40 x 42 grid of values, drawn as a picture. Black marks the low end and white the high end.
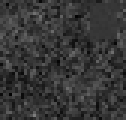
Odd patch: calmer, in the top right. Histogram: bell-shaped. Stripes: none. Mirror symmetry: none. Slope: none. Calmest part: top right. Average level on the scale: 20%.
